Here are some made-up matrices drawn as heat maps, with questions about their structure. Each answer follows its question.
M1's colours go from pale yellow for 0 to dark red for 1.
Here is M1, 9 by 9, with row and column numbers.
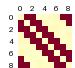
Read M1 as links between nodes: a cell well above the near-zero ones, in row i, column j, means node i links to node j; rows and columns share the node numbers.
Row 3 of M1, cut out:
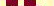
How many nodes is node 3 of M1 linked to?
4
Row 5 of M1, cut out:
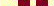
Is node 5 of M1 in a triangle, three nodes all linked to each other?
yes
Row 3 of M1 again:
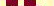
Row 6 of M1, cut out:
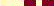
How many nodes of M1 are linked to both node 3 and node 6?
2
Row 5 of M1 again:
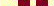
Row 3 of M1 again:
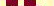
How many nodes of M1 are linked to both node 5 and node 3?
1
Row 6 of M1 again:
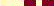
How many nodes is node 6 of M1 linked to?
4
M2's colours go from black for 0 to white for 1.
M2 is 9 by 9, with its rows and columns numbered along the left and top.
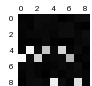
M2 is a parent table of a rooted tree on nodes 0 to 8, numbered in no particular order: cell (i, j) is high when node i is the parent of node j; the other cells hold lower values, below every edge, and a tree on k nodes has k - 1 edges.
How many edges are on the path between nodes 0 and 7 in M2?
4
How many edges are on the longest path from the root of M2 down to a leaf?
3
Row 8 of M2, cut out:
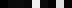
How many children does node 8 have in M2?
2
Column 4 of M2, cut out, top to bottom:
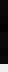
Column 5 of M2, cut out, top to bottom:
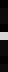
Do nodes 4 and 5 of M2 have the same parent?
no
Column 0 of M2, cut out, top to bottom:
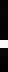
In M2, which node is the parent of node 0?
5
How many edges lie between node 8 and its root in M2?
0
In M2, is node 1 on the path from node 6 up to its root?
no
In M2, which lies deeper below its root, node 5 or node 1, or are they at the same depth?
the same depth
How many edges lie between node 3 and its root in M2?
2
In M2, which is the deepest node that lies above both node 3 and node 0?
4
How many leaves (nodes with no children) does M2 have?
6
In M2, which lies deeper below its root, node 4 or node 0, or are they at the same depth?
node 0
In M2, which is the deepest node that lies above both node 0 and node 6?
5
